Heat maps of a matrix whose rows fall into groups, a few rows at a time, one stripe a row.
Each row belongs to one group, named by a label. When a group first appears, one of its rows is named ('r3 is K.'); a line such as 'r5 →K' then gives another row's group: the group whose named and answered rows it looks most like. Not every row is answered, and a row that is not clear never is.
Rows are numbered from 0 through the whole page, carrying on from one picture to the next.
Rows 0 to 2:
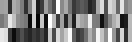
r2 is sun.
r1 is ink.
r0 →sun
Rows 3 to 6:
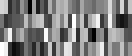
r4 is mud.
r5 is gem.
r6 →sun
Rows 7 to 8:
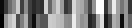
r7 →gem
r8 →gem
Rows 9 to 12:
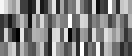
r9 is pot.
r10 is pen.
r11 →mud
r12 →mud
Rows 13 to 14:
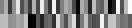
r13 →pen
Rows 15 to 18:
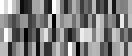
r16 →sun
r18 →pen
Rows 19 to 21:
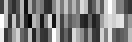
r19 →mud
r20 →sun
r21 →pot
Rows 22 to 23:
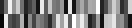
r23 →mud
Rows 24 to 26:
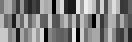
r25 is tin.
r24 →ink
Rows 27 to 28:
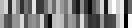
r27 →sun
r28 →pen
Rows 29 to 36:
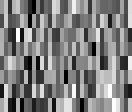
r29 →pot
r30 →pen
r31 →tin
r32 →tin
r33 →ink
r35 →mud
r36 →sun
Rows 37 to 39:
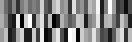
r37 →mud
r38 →tin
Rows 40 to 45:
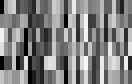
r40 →gem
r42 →pot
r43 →pot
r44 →gem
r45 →gem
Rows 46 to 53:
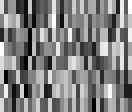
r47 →pot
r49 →sun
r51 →tin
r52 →mud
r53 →tin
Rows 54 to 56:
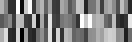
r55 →ink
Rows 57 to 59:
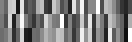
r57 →mud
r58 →ink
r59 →ink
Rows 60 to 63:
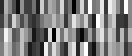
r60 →ink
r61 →gem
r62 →sun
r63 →gem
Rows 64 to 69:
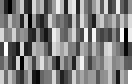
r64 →pen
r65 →gem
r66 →pot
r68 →tin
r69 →pot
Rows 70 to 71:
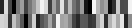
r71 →sun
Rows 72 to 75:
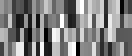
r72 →ink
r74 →mud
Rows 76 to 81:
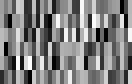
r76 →ink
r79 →tin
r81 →pen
